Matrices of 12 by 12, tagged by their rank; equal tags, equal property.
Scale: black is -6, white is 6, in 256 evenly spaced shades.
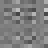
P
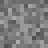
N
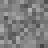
N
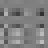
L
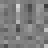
P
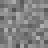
N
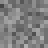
N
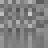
P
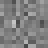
P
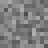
N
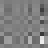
L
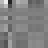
L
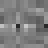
P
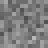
N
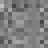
P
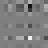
L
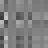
L
